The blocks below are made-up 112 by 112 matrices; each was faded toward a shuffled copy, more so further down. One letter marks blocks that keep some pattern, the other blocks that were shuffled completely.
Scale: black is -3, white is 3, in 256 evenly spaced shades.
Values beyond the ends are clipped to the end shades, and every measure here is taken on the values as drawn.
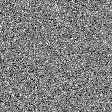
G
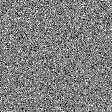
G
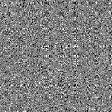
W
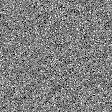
G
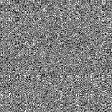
W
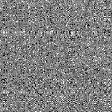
W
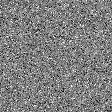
G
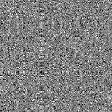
W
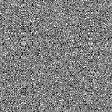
W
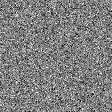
G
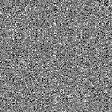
W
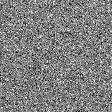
G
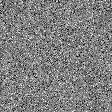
G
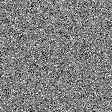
G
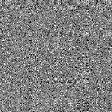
W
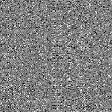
W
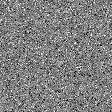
G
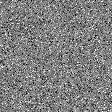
G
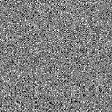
W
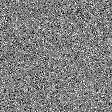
G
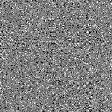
W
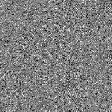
W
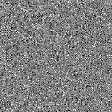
W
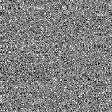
W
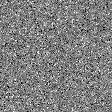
G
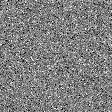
G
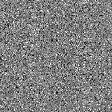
W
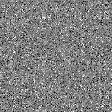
W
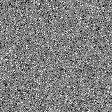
G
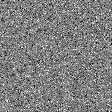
G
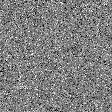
G
